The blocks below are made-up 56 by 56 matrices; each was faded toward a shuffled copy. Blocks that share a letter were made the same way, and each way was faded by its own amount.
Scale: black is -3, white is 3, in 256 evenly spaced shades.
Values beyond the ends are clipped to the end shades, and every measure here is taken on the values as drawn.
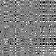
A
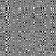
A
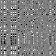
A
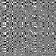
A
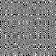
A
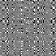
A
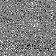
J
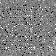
J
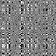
A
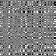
A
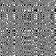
A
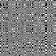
A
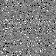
J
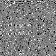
J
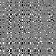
A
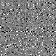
J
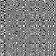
A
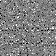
J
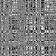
A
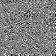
J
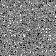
J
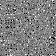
J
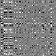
A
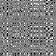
A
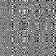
A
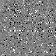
J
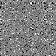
J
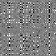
A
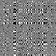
A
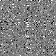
J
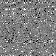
J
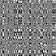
A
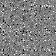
J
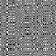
A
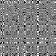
A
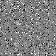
J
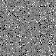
J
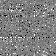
J
